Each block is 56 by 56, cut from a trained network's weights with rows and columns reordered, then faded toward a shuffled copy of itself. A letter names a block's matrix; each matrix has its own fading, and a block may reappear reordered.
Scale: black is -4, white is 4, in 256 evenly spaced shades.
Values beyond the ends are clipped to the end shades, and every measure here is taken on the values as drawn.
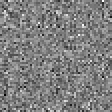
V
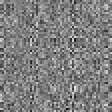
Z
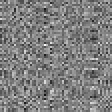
Z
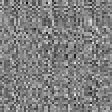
Z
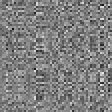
Z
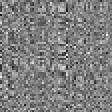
Z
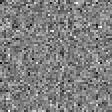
V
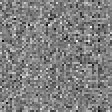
V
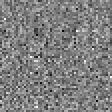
V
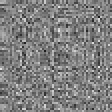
Z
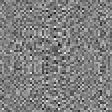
Z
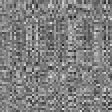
Z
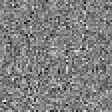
V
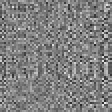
Z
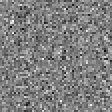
V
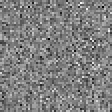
V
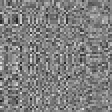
Z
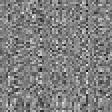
Z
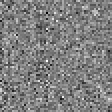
V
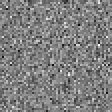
V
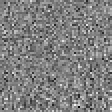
V
